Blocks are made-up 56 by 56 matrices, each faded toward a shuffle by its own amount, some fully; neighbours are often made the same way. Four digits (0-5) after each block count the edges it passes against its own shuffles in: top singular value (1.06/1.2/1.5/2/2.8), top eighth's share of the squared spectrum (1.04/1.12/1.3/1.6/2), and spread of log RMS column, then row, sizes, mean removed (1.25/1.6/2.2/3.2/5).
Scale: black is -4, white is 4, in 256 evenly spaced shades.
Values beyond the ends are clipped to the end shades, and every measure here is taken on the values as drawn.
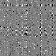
4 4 2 2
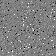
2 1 0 0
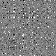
3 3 1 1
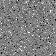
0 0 0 0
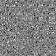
3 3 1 1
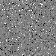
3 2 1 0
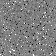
0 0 0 0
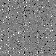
3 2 1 0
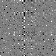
4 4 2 1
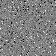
2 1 0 0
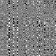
4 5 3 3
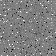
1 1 0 0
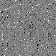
3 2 1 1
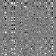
4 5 3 2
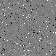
0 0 0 0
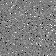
2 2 0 0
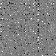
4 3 1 1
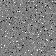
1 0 0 0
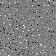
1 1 0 0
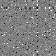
3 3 1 1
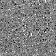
3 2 1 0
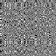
4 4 3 2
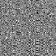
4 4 2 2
